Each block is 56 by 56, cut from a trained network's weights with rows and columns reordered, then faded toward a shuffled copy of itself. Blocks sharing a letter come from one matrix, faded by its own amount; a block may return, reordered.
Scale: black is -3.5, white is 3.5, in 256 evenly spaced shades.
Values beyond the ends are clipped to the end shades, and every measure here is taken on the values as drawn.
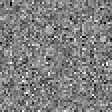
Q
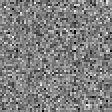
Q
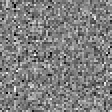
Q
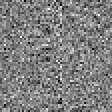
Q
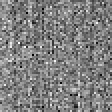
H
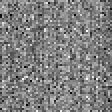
H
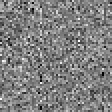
Q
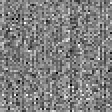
H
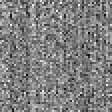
H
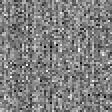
H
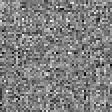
Q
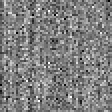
H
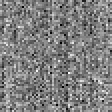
H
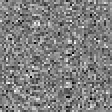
Q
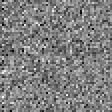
Q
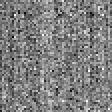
H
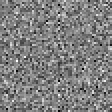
Q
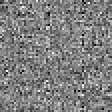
Q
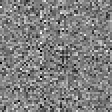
Q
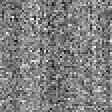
H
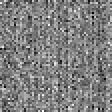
H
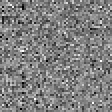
Q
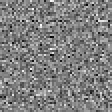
Q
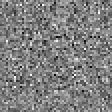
Q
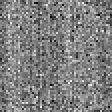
H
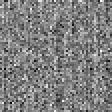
H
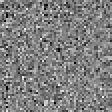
Q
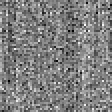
H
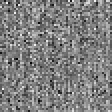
H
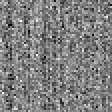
H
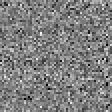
Q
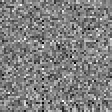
Q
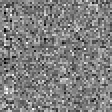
Q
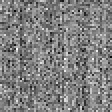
H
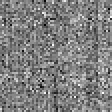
H
